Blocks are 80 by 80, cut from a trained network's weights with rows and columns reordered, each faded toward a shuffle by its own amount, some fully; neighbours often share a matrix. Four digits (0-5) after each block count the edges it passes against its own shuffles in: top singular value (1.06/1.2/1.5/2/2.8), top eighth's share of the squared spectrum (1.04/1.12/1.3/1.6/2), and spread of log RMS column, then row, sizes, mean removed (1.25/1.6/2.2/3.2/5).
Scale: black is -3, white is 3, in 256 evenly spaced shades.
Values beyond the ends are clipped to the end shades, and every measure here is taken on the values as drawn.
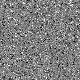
0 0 0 0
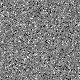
1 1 0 1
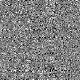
3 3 1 3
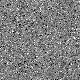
0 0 0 0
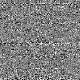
3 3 0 3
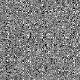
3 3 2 2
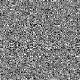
3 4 1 3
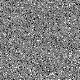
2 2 1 1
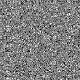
3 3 1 2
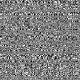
4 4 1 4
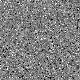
1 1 1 0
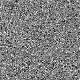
2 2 0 1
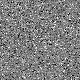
0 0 0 0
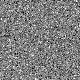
1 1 0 0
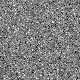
0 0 0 0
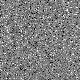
1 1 0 0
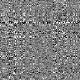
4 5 3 3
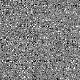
3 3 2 2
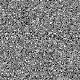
3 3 0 2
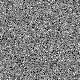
1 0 0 0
